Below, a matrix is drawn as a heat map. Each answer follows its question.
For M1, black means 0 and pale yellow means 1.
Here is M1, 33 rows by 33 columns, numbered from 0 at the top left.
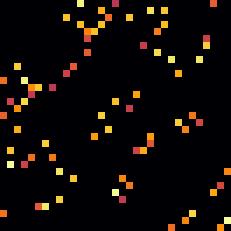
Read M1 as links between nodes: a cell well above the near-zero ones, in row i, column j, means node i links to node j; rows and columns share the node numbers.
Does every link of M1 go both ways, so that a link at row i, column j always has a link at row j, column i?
yes
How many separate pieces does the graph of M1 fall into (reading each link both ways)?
2
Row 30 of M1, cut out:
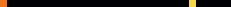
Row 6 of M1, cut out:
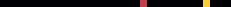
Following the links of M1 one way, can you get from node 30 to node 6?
yes
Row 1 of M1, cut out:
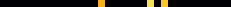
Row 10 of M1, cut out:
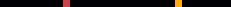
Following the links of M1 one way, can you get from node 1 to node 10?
no
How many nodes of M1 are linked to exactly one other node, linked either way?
0
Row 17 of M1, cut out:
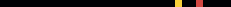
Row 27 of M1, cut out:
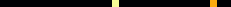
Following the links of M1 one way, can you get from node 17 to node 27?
no
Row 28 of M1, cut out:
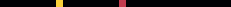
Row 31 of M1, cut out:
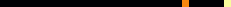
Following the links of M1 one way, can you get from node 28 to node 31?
yes
